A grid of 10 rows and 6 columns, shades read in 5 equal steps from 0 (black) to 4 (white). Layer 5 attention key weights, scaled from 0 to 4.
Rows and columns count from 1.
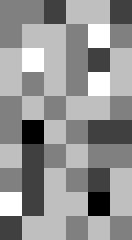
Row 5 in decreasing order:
3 3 3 2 2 2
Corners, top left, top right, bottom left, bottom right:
2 1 1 2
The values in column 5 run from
0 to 4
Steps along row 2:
up same down up down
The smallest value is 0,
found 2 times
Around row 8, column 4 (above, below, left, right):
3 3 3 1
